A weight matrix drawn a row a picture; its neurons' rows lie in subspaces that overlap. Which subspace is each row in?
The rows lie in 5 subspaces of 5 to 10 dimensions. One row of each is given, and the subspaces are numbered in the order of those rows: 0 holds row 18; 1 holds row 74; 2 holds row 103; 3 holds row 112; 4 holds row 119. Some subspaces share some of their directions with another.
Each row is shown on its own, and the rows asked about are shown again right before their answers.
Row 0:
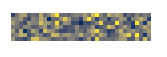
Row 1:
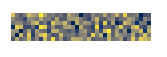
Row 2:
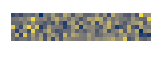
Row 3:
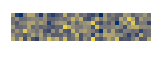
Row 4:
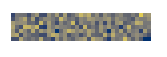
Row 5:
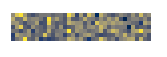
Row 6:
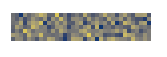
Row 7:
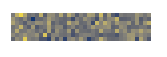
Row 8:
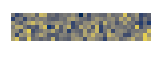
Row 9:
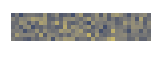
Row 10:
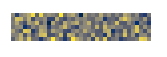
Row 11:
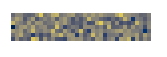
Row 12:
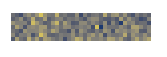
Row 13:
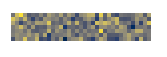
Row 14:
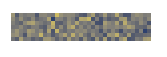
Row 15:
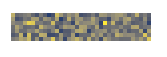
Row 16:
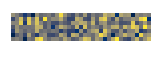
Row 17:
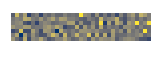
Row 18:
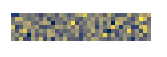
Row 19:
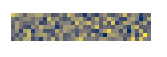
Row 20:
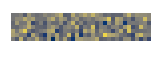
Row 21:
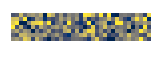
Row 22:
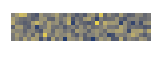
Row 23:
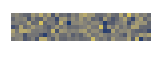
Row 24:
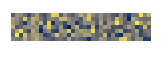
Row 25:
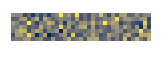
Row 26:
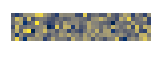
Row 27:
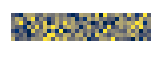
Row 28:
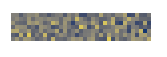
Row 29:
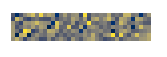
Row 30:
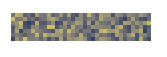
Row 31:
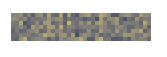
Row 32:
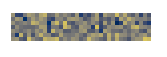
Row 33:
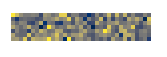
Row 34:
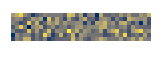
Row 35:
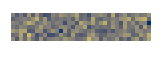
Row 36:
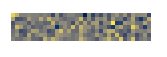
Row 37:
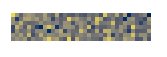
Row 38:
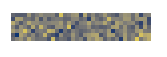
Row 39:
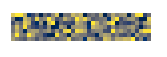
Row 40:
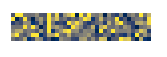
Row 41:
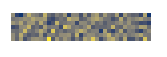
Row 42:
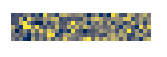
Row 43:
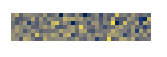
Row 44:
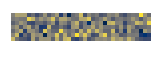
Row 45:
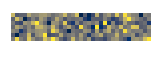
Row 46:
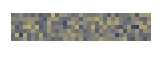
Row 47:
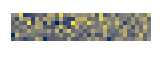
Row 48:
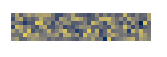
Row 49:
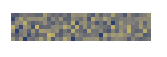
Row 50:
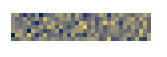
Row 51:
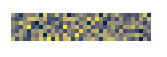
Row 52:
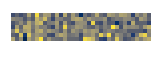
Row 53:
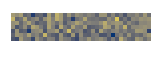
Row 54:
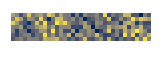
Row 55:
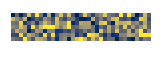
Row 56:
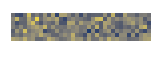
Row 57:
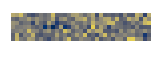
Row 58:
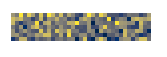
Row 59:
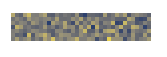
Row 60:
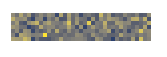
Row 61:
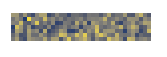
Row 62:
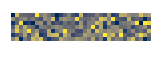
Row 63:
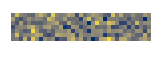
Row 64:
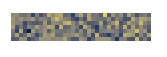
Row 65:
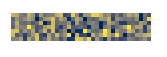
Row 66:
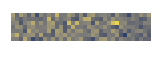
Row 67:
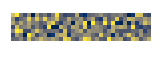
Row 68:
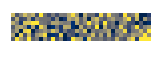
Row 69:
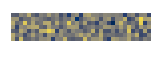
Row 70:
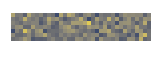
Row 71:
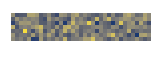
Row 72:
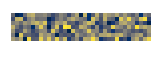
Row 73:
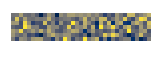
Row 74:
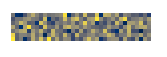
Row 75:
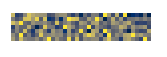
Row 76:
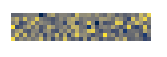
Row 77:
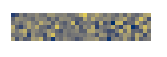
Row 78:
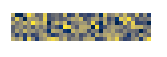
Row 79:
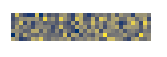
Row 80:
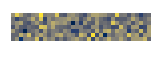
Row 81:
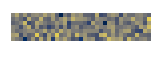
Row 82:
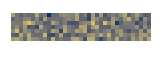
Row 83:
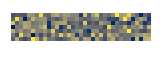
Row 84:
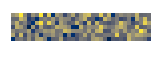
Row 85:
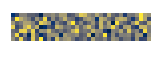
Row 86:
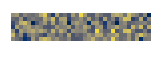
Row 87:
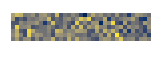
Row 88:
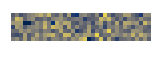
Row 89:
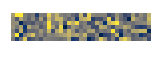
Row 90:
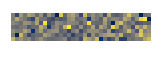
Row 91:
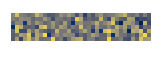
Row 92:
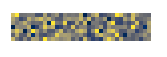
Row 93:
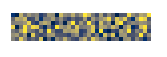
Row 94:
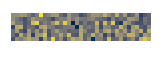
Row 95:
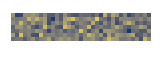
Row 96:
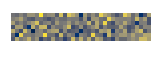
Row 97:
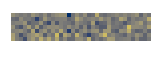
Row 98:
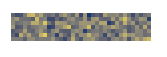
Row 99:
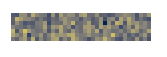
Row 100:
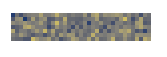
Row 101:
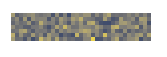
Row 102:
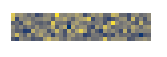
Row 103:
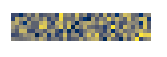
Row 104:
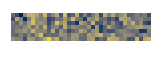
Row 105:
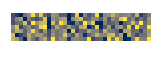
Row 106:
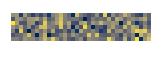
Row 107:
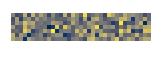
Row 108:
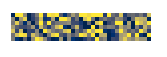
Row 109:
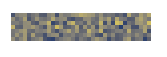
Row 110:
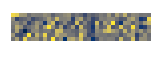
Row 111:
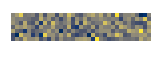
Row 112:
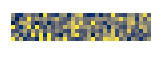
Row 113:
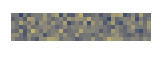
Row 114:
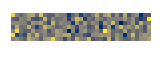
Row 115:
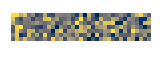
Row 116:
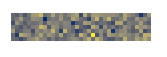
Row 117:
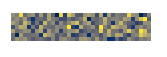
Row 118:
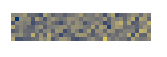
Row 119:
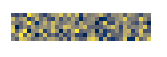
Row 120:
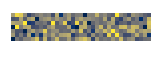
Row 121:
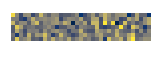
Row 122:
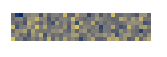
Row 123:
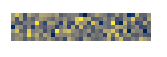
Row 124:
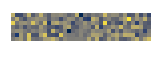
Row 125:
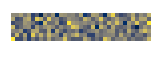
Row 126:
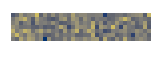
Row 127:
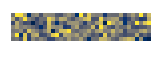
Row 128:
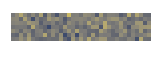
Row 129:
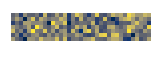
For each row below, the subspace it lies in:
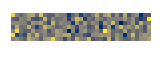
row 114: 1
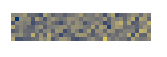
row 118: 3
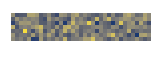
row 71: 0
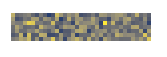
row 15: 2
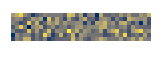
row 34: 1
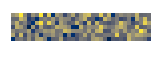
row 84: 3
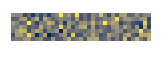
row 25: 2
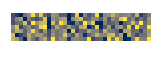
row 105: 1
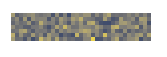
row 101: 3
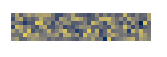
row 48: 2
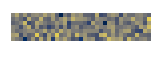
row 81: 2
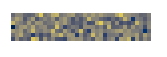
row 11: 3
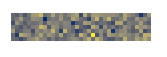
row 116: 0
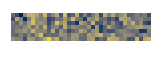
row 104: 3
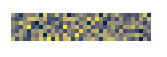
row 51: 1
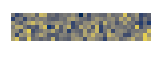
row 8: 2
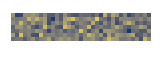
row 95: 1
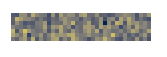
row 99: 4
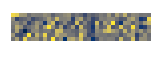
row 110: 1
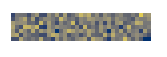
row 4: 3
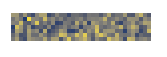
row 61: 4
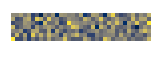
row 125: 3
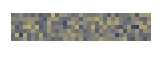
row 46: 3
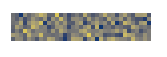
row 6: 3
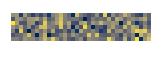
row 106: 2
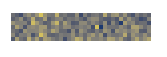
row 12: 3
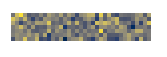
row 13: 0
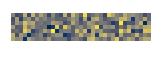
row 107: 2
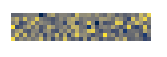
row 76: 3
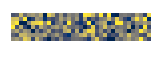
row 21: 3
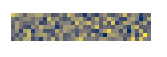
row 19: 0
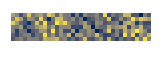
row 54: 2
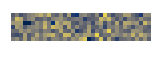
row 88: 2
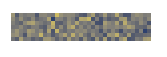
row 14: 2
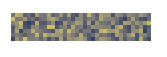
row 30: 2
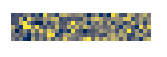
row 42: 3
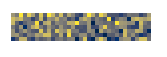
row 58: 2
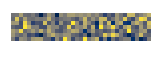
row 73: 3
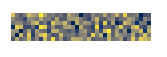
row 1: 0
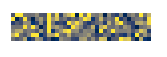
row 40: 4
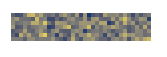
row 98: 1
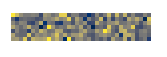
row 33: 1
